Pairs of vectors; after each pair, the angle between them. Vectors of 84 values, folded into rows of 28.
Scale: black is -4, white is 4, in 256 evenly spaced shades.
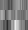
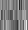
partly opposed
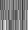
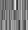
orthogonal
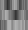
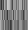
partly opposed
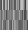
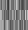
orthogonal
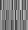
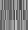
nearly opposite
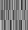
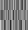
nearly parallel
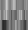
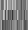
partly aligned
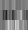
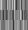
partly aligned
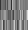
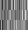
orthogonal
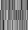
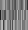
partly aligned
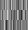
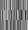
nearly parallel
